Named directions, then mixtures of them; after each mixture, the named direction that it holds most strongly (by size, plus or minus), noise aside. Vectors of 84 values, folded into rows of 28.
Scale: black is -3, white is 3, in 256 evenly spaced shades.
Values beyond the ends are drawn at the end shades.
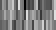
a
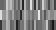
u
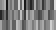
u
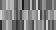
u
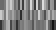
u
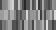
a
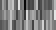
a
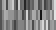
a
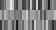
u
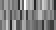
a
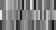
u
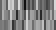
a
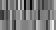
u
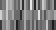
u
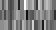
a
